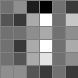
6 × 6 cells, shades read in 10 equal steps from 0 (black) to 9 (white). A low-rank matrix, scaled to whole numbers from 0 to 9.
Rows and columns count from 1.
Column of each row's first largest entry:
2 4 4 4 4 1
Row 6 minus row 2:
2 3 -3 -7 0 -5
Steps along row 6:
same down down up down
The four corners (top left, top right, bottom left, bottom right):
4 2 5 2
